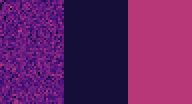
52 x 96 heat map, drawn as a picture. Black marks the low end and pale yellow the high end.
It is made of 1 by 3 panels. Panel 1,1: low, fine-grained. Panel 1,2: very low, flat. Panel 1,3: middling, flat.
